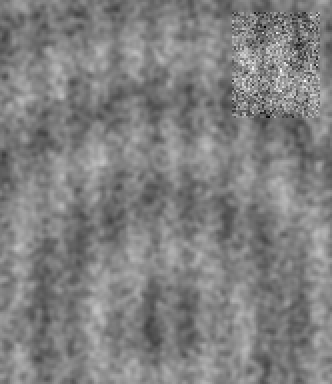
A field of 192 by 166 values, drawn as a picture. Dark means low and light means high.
Upright stripes repeat 9 times across the table. The values follow a bell shape. Concentric rings centre on the bottom middle. An odd patch, rougher than its surroundings, sits in the top right.
